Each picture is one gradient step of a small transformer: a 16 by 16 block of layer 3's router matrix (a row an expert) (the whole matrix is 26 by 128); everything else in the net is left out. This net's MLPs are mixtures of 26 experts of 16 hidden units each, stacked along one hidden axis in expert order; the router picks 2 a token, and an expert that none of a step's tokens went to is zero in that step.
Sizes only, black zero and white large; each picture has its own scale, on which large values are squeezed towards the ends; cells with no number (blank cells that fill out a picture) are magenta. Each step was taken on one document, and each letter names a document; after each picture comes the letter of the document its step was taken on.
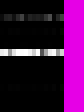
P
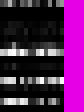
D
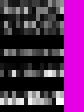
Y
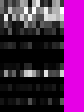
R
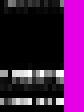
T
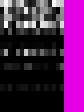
R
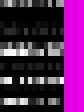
D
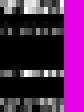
Y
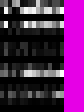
Y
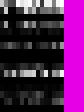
R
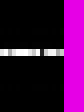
P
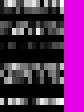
Y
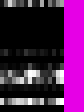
T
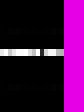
P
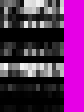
R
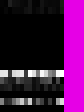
T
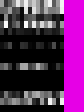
R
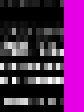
D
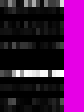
Y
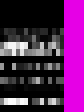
D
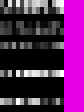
Y
